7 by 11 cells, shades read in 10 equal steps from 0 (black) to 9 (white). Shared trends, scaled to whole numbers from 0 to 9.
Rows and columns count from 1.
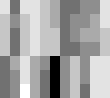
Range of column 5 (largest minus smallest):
3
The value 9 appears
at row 7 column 3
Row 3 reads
7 4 7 8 7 7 4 5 6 6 7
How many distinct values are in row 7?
7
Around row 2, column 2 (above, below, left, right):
4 4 7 7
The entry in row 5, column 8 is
7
